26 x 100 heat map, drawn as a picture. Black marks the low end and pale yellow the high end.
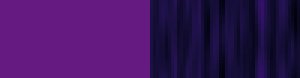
It is made of 1 by 2 panels. Panel 1,1: low, flat. Panel 1,2: very low, streaked downward, faint in contrast.
